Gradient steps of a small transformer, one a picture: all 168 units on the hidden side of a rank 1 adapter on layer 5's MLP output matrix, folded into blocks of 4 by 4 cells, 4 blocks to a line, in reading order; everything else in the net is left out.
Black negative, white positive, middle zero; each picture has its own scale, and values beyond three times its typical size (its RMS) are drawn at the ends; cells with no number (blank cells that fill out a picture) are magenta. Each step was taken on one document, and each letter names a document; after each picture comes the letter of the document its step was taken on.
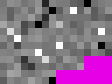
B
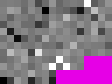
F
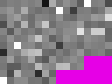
B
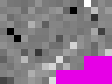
F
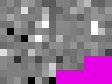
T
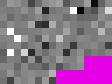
F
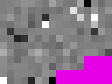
T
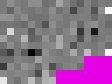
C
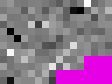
F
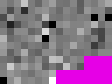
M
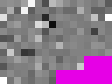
C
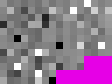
B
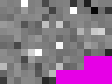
B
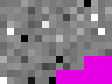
T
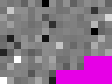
M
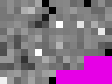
B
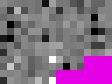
M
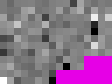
M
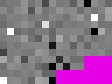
T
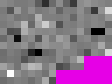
B
